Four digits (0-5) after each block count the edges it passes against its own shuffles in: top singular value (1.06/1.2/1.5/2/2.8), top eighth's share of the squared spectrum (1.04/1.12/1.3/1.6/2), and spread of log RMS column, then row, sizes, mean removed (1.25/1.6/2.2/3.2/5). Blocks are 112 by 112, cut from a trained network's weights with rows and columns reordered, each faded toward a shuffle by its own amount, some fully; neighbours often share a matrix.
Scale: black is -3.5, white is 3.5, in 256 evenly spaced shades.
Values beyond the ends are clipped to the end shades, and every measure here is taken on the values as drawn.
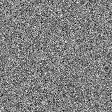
0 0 0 0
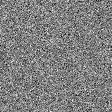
0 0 0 0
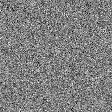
0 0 0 0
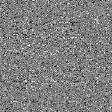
4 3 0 2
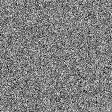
1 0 0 0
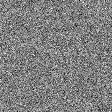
1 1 0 0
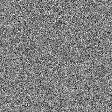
3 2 1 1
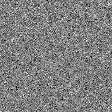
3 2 2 1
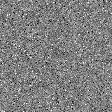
0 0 0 0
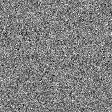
2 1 0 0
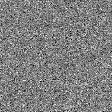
3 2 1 1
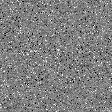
2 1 0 1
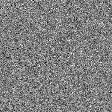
3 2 0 1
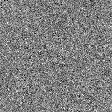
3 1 0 0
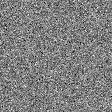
0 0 0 0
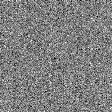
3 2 0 1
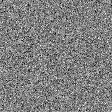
1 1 0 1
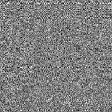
4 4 2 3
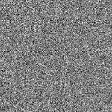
4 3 1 2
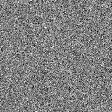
2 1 1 0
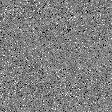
2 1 0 1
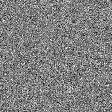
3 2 1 1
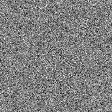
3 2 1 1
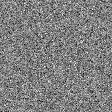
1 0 0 0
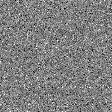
2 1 1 1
